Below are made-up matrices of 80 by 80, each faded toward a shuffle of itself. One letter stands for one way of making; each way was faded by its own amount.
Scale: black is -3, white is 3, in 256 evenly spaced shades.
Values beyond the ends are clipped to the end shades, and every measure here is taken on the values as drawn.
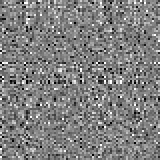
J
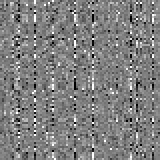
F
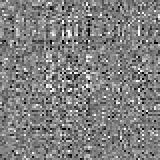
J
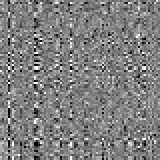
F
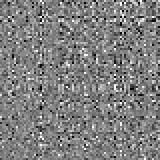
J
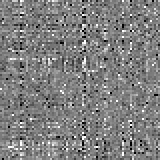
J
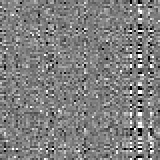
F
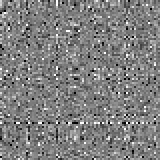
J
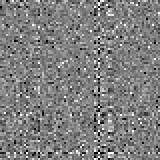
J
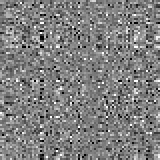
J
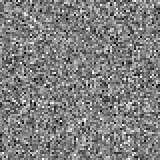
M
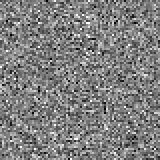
M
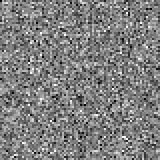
M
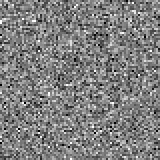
M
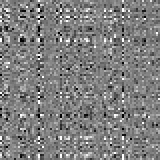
F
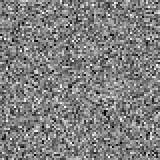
M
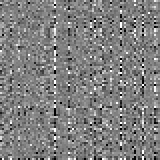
F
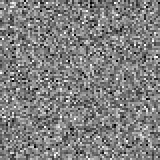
M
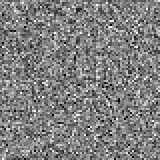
M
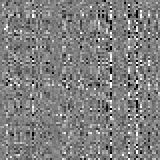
F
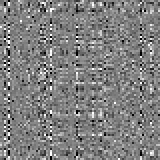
F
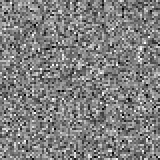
M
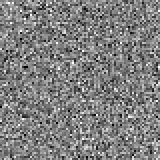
M
